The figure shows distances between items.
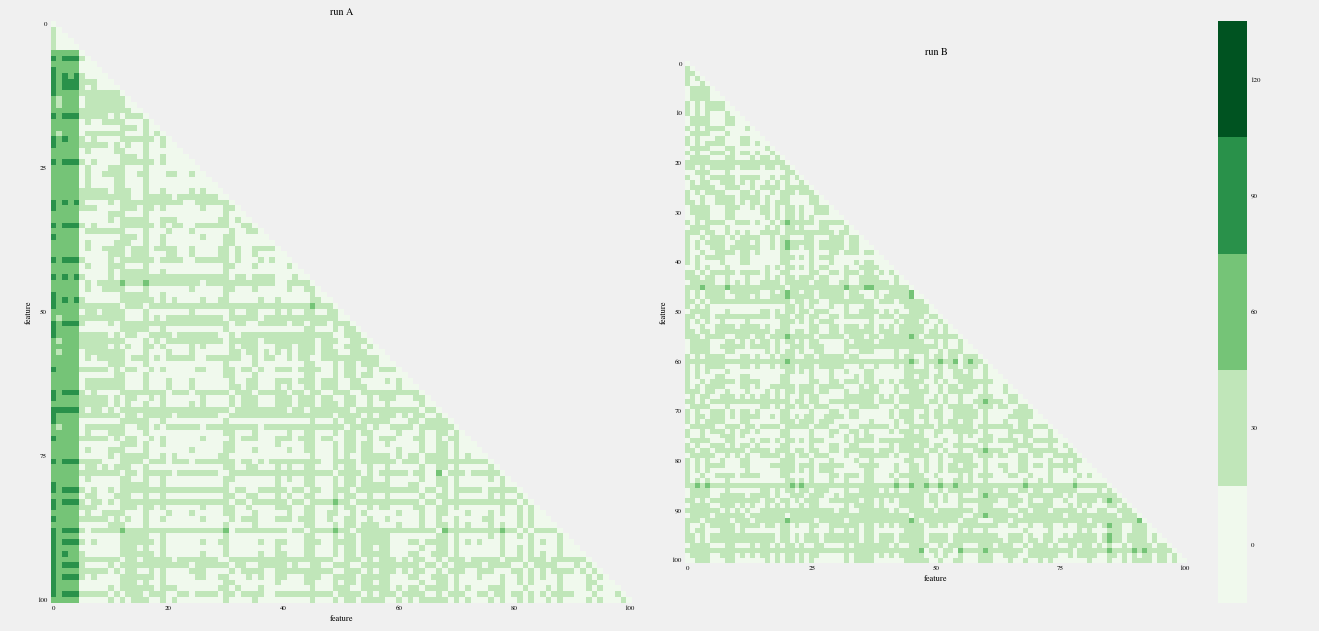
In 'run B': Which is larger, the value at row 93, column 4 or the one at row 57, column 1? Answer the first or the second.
the second
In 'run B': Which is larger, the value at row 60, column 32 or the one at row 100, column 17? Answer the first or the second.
the first
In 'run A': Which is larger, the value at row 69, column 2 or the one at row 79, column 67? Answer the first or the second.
the first
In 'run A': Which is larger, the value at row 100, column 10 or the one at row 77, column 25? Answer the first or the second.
the first
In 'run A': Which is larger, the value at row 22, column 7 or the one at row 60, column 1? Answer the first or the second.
the second
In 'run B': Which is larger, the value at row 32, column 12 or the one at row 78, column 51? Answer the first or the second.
the first
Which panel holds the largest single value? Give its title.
run A
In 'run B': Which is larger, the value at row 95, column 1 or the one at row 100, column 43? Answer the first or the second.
the first
